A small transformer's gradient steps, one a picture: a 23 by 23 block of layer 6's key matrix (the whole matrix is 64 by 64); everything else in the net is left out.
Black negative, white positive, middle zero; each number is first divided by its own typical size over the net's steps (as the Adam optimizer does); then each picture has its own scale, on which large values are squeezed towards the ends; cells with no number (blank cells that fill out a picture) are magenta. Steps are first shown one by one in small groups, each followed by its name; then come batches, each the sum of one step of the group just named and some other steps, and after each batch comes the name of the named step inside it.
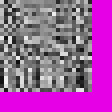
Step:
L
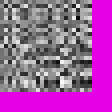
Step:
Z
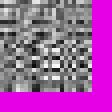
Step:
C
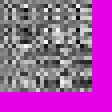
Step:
Z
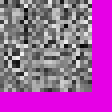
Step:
Z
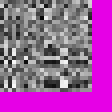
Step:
Z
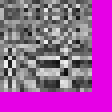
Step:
Z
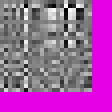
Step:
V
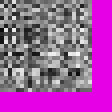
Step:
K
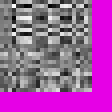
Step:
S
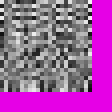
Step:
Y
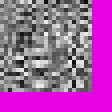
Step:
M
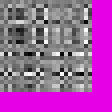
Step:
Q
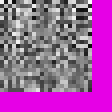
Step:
Y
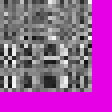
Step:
K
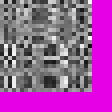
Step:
V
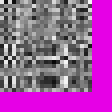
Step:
Y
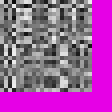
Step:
S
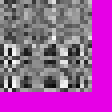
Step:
Q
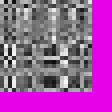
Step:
V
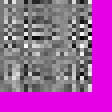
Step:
Q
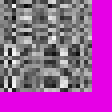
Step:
S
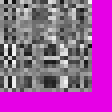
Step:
V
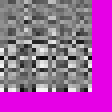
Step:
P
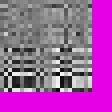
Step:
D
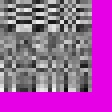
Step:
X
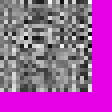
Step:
P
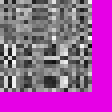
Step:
X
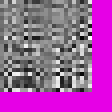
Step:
D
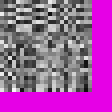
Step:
X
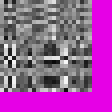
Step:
X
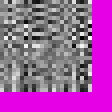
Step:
X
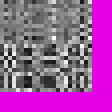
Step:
D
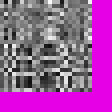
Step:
D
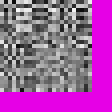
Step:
X
